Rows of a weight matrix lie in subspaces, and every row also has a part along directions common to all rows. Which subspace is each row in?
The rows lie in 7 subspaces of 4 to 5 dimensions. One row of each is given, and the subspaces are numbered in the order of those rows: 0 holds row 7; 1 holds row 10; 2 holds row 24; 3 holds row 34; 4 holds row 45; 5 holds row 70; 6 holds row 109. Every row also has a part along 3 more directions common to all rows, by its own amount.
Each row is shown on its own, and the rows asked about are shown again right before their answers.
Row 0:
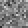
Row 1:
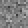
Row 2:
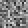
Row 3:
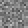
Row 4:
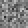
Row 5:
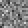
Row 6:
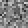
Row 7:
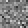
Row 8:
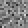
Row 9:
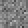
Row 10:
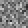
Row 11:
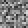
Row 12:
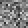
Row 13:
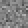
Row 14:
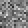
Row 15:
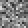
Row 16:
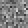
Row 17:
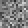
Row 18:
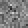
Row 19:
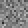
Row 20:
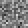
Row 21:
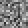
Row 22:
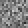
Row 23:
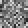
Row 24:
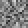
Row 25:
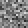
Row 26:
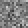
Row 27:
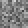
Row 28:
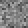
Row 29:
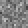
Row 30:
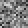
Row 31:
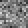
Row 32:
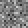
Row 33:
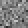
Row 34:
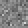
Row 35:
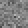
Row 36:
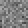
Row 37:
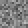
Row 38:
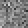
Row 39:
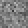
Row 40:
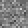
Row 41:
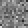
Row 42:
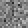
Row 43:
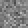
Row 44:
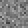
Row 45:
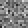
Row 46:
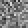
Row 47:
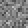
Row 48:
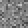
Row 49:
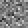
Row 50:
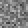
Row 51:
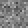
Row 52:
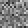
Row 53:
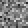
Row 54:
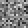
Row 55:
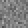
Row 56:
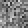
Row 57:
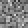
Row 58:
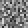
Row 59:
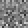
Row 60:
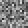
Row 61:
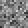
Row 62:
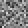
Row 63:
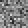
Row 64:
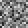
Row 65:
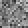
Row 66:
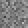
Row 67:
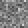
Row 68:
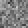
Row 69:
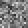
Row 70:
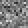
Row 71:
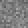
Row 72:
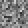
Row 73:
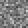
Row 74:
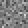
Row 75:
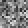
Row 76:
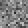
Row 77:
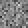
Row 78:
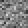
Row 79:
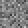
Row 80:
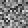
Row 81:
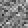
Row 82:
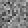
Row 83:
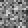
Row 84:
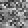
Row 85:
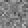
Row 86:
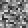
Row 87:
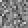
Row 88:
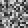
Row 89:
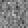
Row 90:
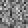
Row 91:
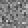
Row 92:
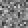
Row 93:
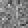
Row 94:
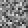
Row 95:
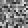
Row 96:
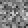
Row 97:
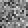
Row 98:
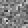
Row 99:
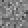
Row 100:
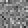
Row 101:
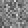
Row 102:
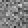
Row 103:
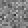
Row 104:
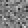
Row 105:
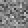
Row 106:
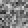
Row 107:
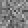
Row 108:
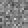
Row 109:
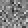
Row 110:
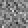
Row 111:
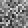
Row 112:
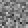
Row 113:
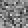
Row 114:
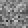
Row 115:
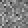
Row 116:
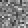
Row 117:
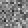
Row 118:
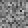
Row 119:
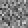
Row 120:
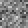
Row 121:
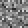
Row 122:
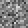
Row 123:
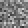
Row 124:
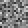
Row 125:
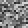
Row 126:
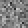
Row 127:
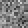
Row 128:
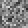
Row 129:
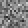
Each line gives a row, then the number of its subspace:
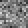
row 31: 5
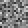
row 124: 5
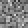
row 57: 2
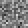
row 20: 5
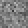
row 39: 4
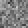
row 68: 0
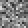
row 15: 2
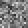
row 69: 6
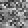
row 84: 1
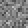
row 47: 3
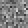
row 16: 5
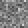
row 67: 0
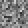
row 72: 2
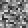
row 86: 6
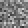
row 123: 0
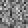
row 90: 3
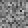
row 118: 1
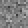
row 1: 5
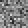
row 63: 0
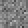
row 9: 1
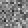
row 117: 6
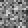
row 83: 5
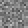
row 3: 3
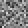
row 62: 4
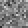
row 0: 1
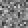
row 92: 3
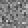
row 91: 1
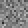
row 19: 4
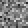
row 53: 3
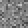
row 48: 0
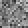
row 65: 2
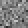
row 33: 4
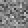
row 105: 1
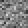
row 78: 5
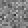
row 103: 6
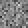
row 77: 6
